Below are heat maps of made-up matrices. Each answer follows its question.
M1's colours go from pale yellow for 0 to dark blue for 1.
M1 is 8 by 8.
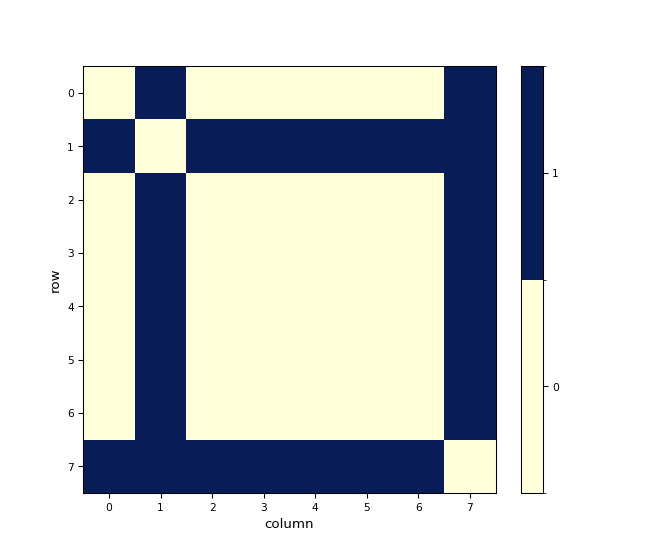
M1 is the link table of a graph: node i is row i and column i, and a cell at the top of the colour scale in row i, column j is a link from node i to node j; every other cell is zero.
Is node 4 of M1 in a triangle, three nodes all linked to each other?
yes
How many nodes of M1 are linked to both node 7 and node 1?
6
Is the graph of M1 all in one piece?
yes
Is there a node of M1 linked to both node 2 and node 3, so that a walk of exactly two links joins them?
yes
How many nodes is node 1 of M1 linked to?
7
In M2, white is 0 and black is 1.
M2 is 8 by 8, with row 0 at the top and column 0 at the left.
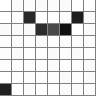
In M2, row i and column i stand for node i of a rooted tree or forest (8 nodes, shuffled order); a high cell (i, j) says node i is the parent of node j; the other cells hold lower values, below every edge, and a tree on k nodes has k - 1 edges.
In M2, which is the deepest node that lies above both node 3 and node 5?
2
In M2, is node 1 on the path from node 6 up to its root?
yes
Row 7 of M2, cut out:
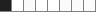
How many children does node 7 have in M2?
1
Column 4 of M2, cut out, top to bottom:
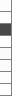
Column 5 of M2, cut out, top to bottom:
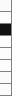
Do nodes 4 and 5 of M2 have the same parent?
yes
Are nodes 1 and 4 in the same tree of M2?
yes
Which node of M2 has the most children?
2
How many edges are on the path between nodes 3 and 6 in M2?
3
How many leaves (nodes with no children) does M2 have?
5
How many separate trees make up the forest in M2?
2
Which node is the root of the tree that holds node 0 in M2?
7
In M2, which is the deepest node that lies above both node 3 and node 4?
2
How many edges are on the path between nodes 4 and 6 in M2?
3
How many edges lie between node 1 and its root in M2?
0
